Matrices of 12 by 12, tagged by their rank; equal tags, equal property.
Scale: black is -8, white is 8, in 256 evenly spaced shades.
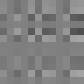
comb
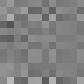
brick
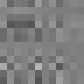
brick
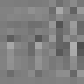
brick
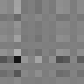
comb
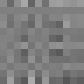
brick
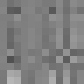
brick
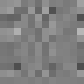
brick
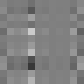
comb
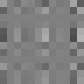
comb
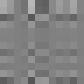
comb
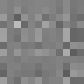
brick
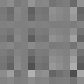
comb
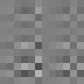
comb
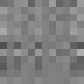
brick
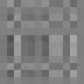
comb
